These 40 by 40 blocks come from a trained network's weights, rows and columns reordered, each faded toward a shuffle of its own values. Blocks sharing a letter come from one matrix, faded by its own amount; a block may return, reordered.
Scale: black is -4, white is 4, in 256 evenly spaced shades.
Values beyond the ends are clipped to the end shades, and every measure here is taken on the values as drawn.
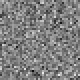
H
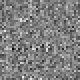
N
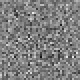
N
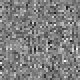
H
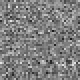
N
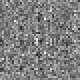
H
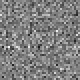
N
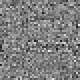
N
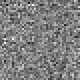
H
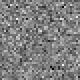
H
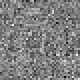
N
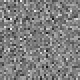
H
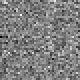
N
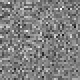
N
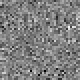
N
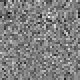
H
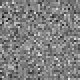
H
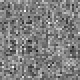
H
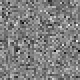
N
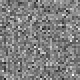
H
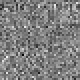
N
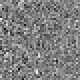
H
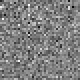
H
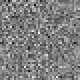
N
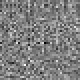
N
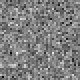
N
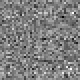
N
